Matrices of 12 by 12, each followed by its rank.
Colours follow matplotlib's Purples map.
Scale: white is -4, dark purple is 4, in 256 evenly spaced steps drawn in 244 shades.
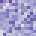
full rank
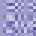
two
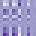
one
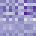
two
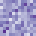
full rank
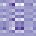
one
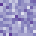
full rank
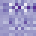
two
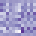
two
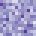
full rank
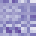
two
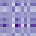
one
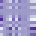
one
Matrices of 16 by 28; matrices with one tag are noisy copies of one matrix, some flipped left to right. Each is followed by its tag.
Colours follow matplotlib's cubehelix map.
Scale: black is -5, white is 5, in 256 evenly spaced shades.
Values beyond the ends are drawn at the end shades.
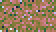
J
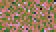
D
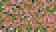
J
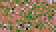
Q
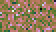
D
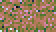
J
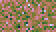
Q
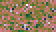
Q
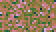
D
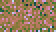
J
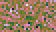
Q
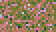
Q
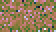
J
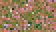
Q
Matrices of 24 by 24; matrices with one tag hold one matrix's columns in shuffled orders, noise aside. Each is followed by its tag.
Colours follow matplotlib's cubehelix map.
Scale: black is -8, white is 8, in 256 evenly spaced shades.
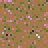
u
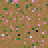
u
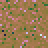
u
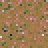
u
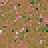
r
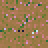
r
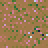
u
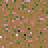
u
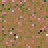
u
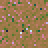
r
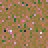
r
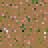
r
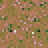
r
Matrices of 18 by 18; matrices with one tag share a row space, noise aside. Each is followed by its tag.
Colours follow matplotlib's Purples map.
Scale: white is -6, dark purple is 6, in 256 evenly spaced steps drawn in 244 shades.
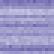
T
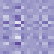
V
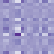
V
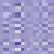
V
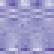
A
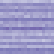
T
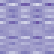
A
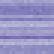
T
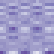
A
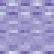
A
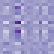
V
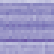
T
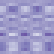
A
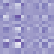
V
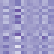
V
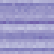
T
